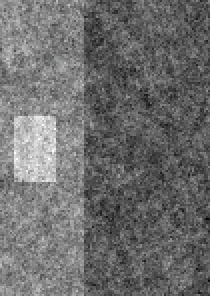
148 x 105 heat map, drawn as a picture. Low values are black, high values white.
Stripes: none. Seam: vertical, 40% of the way across, the left part higher. Odd patch: higher, in the middle left. Ninth with the highest average: middle left. Grain: blotchy.
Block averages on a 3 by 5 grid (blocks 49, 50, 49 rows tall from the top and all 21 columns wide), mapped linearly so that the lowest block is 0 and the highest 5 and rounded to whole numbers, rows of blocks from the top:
33010 | 54000 | 33000
